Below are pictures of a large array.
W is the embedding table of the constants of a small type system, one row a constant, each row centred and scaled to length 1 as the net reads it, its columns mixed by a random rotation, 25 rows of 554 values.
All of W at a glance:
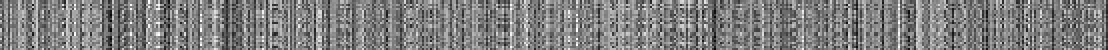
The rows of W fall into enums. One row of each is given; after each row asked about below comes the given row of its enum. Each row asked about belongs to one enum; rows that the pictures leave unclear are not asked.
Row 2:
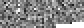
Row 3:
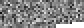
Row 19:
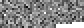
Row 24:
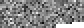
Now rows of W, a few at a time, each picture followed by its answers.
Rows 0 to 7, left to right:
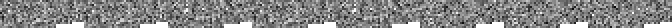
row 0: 3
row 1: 3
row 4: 2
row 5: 24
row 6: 24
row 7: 19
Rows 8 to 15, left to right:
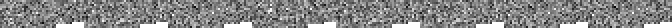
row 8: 24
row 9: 3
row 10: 19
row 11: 2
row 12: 3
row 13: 3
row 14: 19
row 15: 19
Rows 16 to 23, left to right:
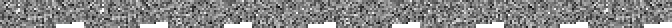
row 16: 2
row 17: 2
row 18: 24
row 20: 24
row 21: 3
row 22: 19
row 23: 2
